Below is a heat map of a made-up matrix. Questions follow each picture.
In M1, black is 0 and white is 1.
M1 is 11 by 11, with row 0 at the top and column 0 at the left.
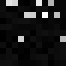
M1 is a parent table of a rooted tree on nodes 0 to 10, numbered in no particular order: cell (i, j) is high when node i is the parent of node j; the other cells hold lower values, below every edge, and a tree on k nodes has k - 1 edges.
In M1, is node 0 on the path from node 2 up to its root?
yes
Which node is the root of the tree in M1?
0
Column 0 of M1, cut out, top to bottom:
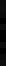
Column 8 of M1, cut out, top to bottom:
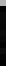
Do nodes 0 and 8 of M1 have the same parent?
no
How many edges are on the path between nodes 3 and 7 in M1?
4
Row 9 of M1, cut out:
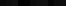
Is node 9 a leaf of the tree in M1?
yes
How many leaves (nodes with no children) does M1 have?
8
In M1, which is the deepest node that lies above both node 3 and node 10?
6
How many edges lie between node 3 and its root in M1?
2
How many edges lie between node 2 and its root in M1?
1
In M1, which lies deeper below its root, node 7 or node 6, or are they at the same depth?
node 7
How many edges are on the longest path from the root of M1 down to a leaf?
2
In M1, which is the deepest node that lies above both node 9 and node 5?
2
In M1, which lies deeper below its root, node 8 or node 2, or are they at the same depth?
the same depth
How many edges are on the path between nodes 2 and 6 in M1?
2
